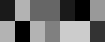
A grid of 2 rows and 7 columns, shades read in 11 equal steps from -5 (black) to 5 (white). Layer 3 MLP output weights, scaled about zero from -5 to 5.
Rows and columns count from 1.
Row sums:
-12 2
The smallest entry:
-5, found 2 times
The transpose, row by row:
-4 2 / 2 -5 / -1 2 / -1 0 / -4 3 / -5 3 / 1 -3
